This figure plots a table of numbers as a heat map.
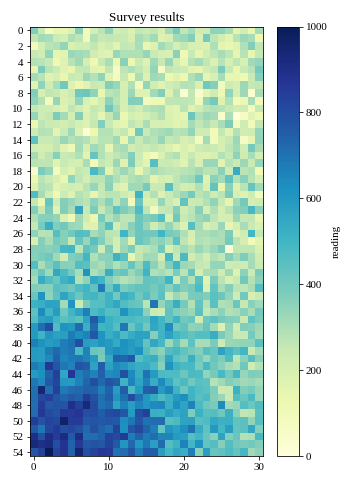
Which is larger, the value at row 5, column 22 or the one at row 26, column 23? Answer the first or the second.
the second
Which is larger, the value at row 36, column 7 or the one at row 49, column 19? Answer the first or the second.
the first
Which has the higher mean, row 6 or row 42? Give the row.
42
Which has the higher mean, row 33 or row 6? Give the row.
33
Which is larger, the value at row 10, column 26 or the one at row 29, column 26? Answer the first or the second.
the second
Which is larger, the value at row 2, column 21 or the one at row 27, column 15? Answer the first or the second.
the second
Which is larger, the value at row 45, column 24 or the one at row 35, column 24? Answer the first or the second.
the second
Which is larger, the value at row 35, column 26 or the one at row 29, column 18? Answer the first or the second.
the second
